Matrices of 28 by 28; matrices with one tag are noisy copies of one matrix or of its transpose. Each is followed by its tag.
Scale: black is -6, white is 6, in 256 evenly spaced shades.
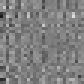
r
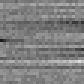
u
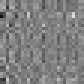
r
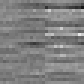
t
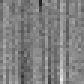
u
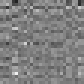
r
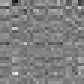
r
